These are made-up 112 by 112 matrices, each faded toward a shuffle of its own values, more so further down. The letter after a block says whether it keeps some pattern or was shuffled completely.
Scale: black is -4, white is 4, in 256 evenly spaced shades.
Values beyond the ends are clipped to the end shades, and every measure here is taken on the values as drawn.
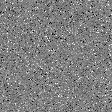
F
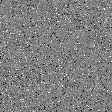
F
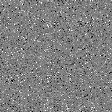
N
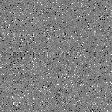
N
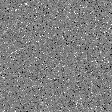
F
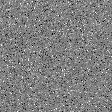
F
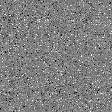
N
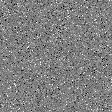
F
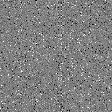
N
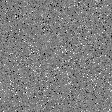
F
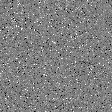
F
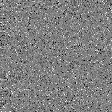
N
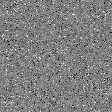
N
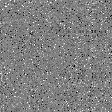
N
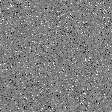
F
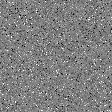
F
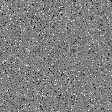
N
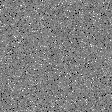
F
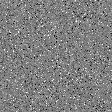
F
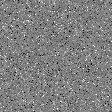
F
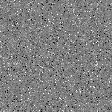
N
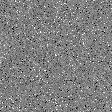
F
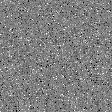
N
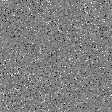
N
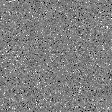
N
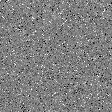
F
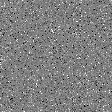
N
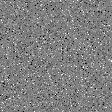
N
